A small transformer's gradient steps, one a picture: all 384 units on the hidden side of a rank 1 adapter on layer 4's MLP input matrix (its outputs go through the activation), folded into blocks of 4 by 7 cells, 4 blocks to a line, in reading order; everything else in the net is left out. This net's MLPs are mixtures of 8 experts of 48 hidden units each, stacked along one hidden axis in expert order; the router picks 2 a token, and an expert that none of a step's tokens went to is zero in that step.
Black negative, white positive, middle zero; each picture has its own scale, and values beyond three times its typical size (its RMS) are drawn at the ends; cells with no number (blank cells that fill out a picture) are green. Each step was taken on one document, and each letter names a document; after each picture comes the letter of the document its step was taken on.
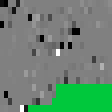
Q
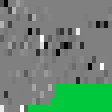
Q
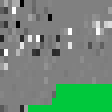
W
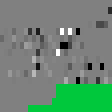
Q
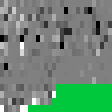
W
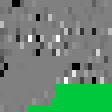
W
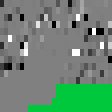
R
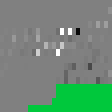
Q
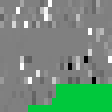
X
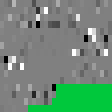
R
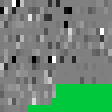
W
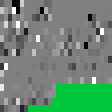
W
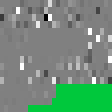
X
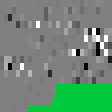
R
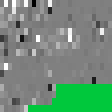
W
